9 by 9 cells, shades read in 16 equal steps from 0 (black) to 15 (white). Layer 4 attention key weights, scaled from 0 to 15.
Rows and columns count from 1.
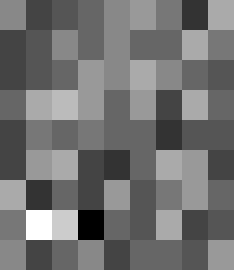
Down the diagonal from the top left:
8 5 6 9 6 6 7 4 9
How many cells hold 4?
12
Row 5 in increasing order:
3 4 5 5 6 6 6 7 7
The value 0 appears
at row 8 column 4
